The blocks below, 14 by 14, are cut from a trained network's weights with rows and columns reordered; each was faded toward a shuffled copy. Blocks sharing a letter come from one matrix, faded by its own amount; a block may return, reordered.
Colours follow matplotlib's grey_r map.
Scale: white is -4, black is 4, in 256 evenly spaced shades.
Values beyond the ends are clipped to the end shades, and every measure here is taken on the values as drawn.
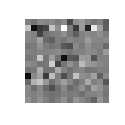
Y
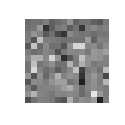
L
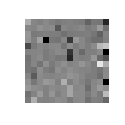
L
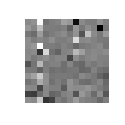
L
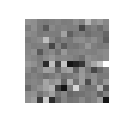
Y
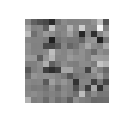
L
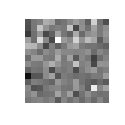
L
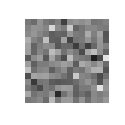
L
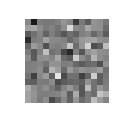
L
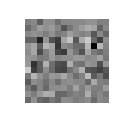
Y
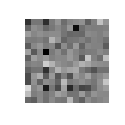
L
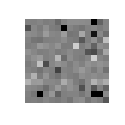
L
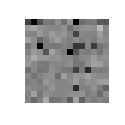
L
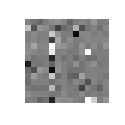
L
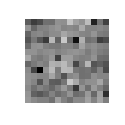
Y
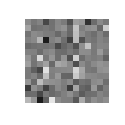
L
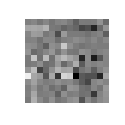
Y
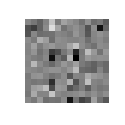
L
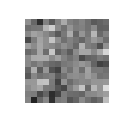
L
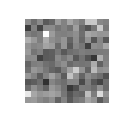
L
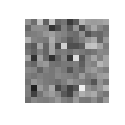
Y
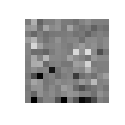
L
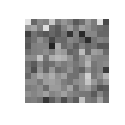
L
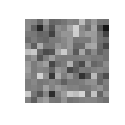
Y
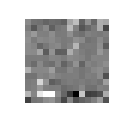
Y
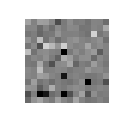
L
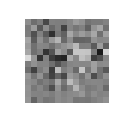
Y
